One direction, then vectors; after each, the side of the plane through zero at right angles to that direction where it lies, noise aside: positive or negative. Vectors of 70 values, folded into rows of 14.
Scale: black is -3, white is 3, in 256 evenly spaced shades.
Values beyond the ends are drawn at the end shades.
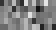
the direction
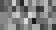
positive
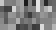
negative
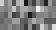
negative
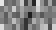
negative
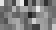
negative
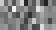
negative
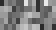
positive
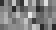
positive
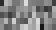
positive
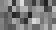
negative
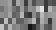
negative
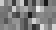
negative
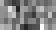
negative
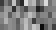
positive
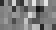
positive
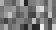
negative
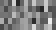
positive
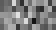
positive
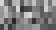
positive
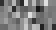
positive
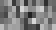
negative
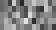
positive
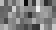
negative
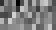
positive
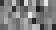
positive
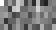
negative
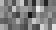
negative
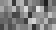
negative
